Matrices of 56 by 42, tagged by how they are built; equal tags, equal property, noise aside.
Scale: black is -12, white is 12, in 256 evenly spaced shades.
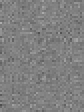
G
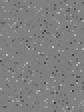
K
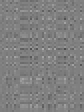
G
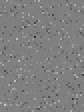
K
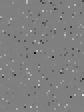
K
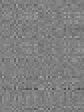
G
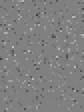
K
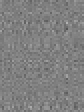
G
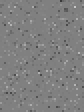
K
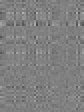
G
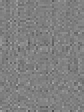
G
